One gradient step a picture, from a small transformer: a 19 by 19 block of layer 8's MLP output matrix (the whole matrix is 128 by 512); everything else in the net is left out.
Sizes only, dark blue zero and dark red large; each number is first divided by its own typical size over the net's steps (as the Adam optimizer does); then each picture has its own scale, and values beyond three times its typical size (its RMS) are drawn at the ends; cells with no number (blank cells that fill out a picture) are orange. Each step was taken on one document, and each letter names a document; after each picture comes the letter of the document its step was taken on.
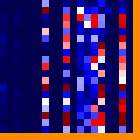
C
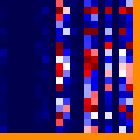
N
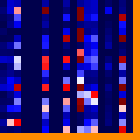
C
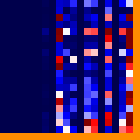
N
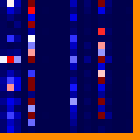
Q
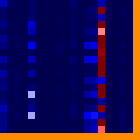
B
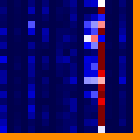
B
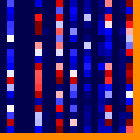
N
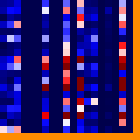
C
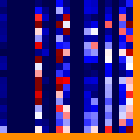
N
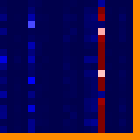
B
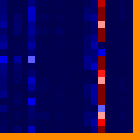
B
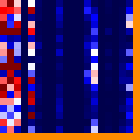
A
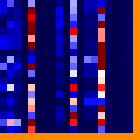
Q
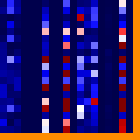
C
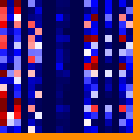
A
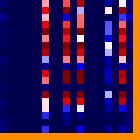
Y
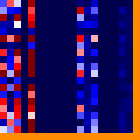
A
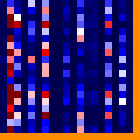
Y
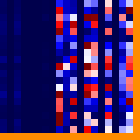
N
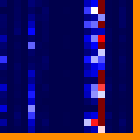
B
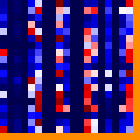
N
